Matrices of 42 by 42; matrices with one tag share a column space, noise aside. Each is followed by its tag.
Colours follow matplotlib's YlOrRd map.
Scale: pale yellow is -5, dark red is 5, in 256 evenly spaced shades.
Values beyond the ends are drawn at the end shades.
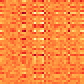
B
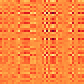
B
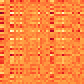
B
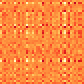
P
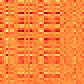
B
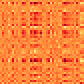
P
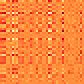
B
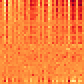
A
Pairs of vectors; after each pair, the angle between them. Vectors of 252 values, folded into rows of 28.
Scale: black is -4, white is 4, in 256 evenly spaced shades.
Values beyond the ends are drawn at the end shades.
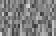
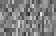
partly opposed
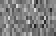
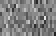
nearly parallel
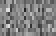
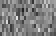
orthogonal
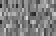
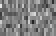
nearly opposite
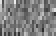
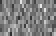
orthogonal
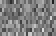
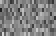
partly aligned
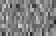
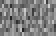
orthogonal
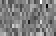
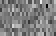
nearly parallel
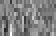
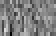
nearly opposite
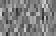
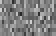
orthogonal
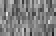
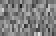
orthogonal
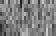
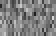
partly opposed
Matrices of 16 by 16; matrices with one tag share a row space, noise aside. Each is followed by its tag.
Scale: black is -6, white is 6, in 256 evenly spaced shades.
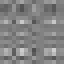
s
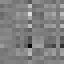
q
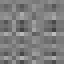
s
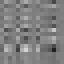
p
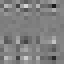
p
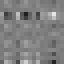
p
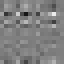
p
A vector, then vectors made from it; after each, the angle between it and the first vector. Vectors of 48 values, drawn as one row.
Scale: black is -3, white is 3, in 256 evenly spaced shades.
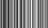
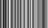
partly aligned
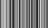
partly opposed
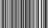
orthogonal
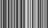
nearly parallel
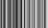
partly aligned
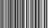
orthogonal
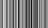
nearly opposite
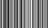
nearly parallel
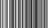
nearly opposite
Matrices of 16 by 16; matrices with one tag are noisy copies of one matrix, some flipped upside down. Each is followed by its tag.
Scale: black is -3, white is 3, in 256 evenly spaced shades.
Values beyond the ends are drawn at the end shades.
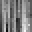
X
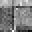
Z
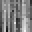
X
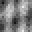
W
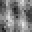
W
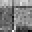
Z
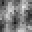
W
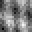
W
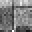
Z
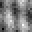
W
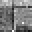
Z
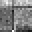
Z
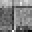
Z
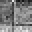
Z
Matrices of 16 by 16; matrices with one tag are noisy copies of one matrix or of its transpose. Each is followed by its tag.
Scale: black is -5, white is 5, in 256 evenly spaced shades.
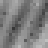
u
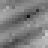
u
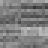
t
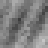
u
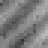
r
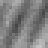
u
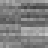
t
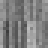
t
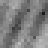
u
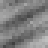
u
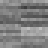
t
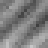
r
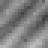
r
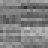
t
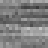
t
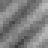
r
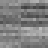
t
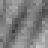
u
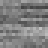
t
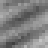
u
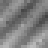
r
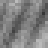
u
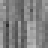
t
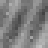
u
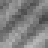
r
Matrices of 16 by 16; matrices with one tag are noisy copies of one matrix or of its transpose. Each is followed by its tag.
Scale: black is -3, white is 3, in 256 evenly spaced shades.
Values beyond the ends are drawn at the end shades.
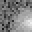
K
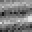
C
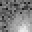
K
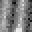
C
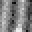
C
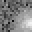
K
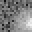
K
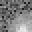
K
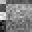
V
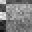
V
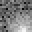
K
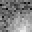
K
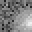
K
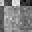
V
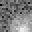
K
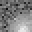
K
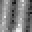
C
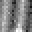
C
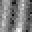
C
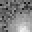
K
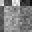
V
